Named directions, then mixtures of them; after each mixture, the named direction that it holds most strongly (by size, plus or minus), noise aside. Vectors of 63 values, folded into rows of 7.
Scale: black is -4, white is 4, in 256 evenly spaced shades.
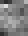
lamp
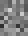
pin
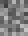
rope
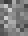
pin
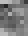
lamp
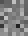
pin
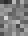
rope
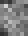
lamp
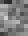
lamp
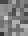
rope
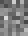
rope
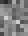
rope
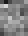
lamp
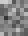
rope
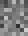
pin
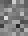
pin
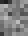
lamp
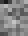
lamp
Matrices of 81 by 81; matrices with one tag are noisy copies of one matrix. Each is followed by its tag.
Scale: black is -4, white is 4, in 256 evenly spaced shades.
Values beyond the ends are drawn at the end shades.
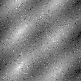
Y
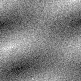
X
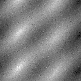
Y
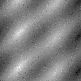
Y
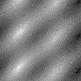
Y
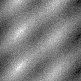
Y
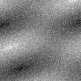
X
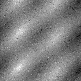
Y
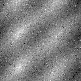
Y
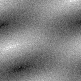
X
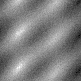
Y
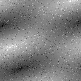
X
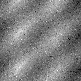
Y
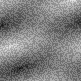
X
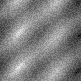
Y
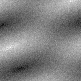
X
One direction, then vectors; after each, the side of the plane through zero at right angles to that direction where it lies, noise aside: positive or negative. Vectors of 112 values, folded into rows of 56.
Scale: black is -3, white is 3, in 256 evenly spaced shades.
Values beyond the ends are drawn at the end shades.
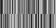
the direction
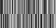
positive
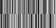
positive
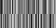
positive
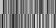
negative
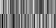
negative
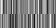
negative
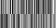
positive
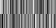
negative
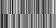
positive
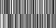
negative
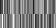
positive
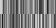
negative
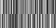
negative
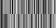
positive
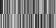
positive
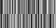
positive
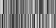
negative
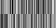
positive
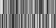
negative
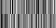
positive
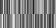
positive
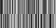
positive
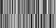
positive
